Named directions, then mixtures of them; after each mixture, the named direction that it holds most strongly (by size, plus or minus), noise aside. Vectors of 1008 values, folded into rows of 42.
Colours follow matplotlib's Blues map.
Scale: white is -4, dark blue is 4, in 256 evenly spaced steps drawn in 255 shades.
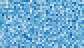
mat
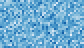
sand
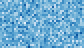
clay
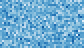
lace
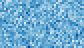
clay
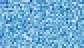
mat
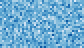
lace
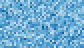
sand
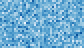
clay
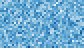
sand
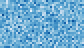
mat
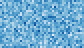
clay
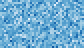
sand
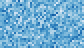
sand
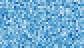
mat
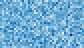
sand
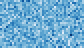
sand
